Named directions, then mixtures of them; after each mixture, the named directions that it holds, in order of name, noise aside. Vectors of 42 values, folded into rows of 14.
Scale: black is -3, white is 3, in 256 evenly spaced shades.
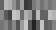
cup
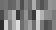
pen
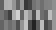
cup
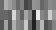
cup, pen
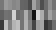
cup, pen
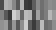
cup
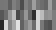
pen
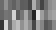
cup, pen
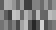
cup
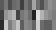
pen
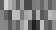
cup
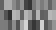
cup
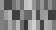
cup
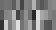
pen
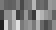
pen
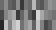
pen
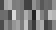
cup, pen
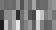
pen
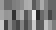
cup, pen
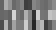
cup, pen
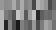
pen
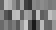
cup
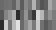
pen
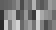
pen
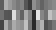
cup, pen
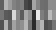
cup, pen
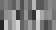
pen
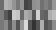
cup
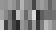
pen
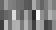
cup, pen
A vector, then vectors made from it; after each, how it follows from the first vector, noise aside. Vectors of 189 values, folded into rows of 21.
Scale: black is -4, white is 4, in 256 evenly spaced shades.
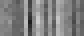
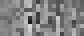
sign-scrambled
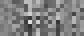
sign-scrambled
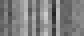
reversed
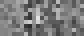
sign-scrambled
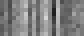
reversed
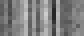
reversed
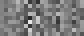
sign-scrambled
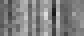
reversed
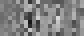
sign-scrambled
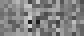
sign-scrambled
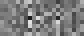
sign-scrambled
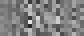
sign-scrambled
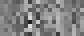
sign-scrambled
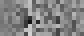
sign-scrambled
